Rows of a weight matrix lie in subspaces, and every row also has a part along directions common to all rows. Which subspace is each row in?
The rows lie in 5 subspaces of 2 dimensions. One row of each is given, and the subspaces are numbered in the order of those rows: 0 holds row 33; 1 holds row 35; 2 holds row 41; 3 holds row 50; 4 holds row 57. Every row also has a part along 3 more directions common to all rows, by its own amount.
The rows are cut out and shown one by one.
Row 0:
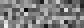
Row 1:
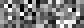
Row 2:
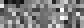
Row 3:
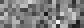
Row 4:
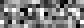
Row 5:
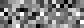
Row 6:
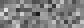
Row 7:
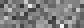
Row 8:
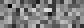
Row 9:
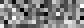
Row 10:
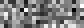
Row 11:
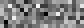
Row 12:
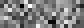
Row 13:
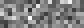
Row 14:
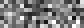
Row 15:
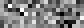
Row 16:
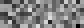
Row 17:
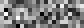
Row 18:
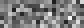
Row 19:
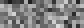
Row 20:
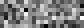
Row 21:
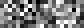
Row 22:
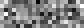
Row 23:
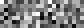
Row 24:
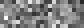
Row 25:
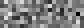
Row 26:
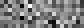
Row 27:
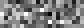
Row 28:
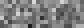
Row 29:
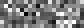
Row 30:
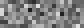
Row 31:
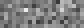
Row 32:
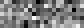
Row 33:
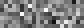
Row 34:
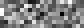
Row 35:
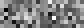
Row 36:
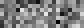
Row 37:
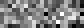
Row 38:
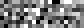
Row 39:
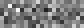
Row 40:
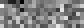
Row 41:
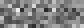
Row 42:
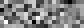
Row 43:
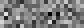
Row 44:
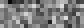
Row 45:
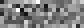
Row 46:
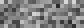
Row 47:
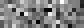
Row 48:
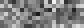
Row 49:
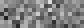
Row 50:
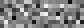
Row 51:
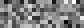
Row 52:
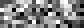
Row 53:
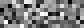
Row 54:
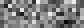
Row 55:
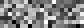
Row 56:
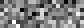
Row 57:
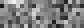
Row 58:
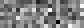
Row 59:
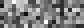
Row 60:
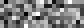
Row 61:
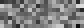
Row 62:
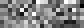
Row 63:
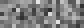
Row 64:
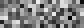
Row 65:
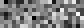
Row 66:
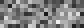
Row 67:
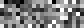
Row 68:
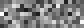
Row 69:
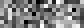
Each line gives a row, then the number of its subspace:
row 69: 0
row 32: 0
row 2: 4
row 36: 2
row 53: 3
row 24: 2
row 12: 0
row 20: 3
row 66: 2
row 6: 1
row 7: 0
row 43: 1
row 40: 4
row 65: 4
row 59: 4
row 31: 3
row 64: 0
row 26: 0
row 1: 0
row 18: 0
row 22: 1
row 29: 0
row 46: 1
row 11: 3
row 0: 3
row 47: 2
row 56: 1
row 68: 1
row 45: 2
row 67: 4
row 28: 2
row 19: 4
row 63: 2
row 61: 4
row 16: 4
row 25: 4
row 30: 3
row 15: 0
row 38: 3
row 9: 3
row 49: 1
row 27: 1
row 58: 2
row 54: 0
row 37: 2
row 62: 0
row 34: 3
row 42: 3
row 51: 4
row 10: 3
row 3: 2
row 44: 4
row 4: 1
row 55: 4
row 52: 2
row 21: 0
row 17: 1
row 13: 3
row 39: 2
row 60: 3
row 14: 0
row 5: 1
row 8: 2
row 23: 1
